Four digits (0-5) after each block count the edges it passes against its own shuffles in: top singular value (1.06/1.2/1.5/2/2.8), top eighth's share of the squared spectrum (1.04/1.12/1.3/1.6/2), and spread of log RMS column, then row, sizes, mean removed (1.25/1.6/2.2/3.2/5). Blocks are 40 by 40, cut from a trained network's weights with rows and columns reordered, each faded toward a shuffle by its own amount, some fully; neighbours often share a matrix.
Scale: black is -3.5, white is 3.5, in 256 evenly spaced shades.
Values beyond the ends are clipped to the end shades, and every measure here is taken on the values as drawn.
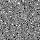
0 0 0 0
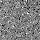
0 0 0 0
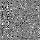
2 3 2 0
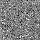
0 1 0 0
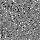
0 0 0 0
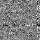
2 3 2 1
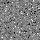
1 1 0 0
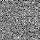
2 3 2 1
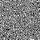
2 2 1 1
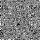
3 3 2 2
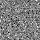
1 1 0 0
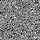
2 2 1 0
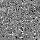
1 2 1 0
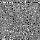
3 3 1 1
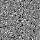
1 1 1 0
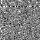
2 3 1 1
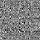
3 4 2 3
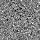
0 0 0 0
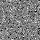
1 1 0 0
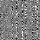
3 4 3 0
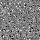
1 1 0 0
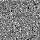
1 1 0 0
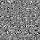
2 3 0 2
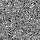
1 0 0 0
